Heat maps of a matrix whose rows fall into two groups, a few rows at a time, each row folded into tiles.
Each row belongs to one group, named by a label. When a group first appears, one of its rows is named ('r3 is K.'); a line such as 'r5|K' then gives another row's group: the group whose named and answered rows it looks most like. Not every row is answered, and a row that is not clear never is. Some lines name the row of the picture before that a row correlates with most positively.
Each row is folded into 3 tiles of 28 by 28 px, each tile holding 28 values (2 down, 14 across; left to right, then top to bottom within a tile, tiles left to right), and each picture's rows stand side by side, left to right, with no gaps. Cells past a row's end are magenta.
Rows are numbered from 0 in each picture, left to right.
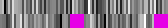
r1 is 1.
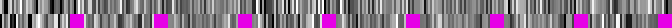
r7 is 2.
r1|2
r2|1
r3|1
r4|1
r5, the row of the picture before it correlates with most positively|0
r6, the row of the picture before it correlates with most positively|0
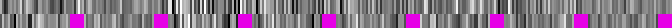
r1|2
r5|2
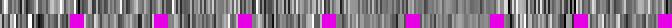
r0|2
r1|2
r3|1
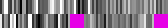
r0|2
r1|1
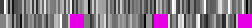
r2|2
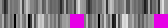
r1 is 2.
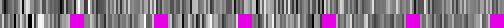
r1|1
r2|2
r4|2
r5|1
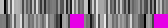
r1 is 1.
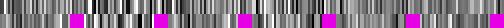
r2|1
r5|2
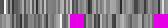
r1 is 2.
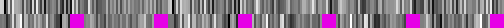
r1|1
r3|2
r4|2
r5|1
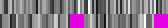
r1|1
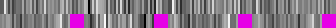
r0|1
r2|1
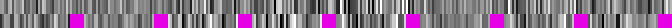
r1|2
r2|2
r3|2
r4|1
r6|1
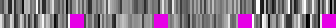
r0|2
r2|1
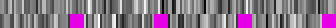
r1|2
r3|2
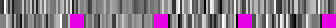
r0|1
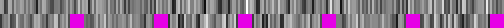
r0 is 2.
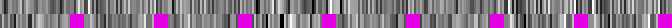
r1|1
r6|1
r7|1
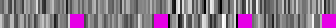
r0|2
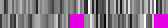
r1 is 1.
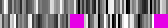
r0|2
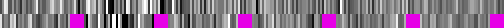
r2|1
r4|1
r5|2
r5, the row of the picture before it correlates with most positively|0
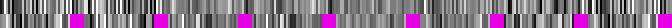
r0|1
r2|2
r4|2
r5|1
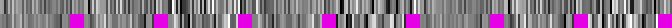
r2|1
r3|1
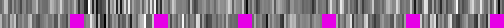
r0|2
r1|1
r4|2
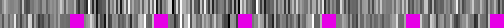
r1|1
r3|1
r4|1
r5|2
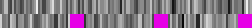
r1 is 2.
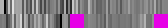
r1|1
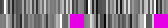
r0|1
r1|1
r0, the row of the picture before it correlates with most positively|1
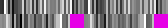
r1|1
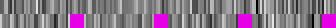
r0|2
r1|2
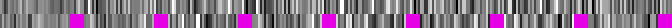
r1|1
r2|2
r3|1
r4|2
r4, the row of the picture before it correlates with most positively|1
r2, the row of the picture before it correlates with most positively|1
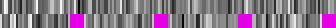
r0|2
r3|2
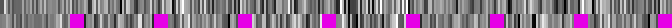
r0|1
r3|2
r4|1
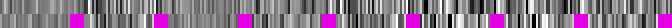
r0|2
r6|2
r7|2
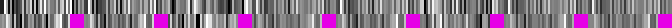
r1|1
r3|1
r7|1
